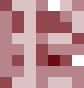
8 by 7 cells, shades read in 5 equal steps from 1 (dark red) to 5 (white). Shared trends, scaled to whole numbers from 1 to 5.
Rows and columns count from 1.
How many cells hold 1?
1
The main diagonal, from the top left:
2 2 4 3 3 2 3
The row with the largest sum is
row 1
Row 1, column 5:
5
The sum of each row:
25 20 19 24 21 19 22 24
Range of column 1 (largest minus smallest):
1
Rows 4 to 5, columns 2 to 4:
4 4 3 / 3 4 2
